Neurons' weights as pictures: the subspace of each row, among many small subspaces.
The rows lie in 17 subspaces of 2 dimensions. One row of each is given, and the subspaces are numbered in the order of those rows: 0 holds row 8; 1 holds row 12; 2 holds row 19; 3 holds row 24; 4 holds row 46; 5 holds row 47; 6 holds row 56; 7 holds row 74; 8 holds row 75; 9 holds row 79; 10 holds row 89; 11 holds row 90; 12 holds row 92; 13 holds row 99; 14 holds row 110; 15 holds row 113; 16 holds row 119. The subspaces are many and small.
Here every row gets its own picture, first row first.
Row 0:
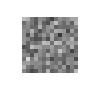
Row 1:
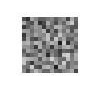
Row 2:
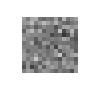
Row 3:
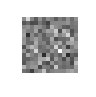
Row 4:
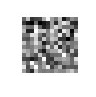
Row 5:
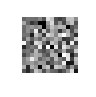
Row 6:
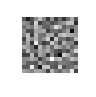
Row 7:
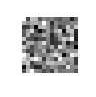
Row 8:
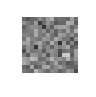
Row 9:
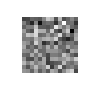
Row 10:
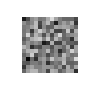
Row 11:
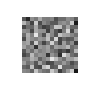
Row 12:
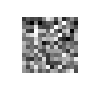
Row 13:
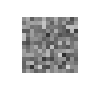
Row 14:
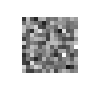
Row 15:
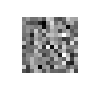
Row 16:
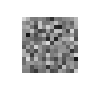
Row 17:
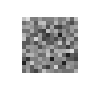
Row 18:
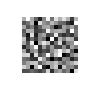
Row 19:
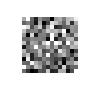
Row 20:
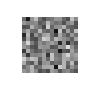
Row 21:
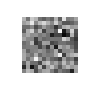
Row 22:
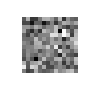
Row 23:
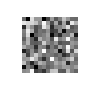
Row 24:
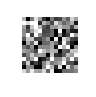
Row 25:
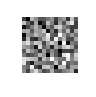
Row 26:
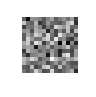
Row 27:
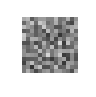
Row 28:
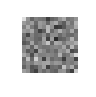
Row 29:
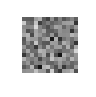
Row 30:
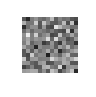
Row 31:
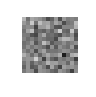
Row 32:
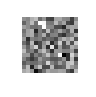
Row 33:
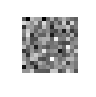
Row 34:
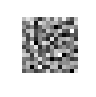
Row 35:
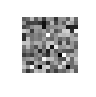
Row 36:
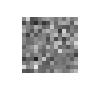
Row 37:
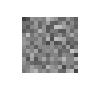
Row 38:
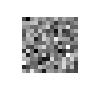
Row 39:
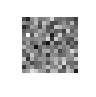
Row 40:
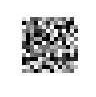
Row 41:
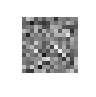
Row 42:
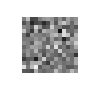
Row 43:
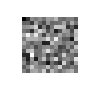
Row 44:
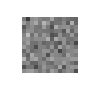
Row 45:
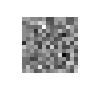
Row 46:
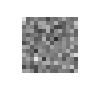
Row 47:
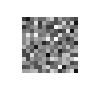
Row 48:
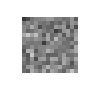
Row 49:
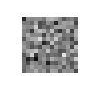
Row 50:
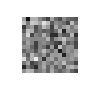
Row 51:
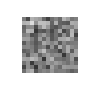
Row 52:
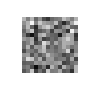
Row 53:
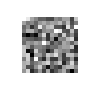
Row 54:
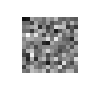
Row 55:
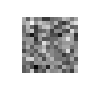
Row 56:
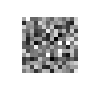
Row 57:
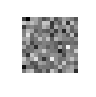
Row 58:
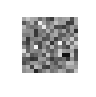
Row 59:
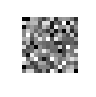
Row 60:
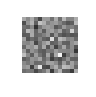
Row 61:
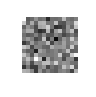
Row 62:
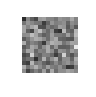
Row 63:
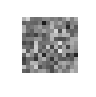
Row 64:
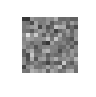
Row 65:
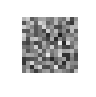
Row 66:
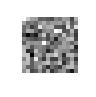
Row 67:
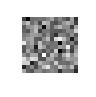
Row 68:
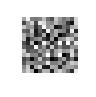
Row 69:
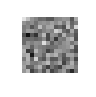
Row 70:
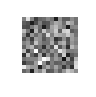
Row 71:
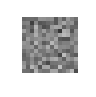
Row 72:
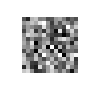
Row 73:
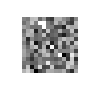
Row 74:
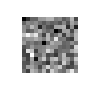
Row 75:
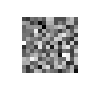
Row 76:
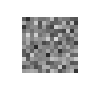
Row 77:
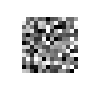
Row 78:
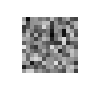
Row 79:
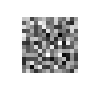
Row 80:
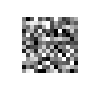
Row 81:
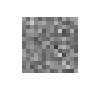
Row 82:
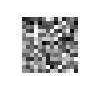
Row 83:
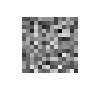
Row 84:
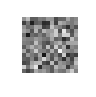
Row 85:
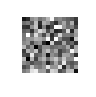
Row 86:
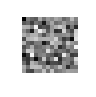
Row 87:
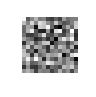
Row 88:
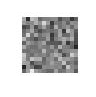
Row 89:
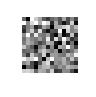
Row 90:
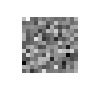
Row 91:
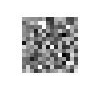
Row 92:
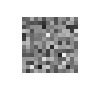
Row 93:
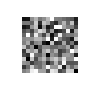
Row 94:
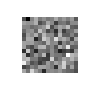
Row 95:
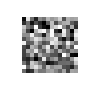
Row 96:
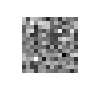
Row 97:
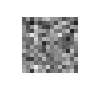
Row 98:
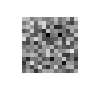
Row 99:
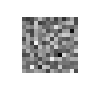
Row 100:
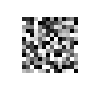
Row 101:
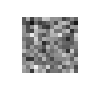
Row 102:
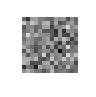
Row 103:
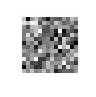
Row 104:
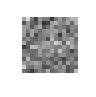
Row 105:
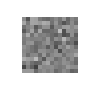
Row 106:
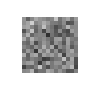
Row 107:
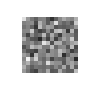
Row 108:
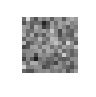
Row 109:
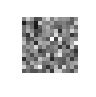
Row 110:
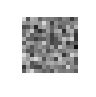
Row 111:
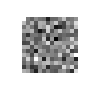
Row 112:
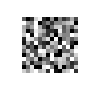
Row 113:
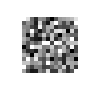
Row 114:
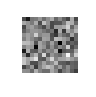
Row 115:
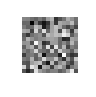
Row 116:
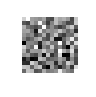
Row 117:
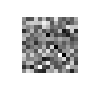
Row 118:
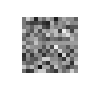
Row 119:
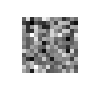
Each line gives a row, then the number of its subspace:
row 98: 11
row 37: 4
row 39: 2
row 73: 0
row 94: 11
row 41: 9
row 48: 7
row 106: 11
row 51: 1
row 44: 5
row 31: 5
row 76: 5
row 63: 0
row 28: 4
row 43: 14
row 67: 8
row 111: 4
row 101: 16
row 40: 6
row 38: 11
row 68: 6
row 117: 12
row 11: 10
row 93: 2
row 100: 3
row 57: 1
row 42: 10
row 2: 13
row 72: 0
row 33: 16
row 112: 3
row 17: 11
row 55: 16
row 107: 15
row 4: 1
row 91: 8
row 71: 10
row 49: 15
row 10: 15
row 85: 2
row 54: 14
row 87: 2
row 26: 6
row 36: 10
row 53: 7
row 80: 12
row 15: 8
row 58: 0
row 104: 15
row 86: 14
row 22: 13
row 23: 16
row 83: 10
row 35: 12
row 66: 7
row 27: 9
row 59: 1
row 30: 5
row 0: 15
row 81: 3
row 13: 12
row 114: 0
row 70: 11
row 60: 3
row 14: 7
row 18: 13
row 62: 7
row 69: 7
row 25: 9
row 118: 12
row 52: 16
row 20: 12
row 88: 14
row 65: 9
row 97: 16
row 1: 9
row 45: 8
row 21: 13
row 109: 3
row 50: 5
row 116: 8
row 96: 5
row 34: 13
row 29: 3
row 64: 14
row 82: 1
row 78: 4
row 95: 2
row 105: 10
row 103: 3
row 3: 9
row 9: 1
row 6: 13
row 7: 14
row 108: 15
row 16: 2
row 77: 4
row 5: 8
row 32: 0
